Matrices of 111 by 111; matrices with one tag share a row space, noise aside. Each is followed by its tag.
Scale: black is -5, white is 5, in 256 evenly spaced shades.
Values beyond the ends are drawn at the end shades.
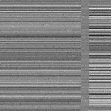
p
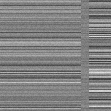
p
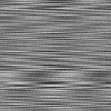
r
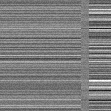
p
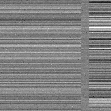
p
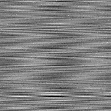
r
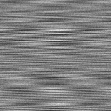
r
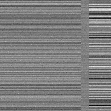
p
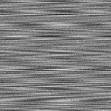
r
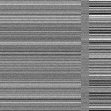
p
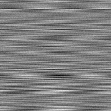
r
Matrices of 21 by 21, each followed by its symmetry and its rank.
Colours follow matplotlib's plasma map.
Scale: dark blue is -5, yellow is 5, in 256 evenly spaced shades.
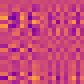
neither, rank two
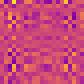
neither, rank two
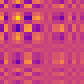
symmetric, rank one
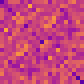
symmetric, full rank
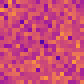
symmetric, full rank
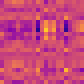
neither, rank two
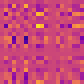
antisymmetric, rank two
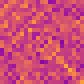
symmetric, full rank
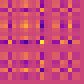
symmetric, rank one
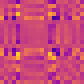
antisymmetric, rank two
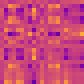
antisymmetric, rank two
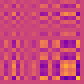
symmetric, rank one
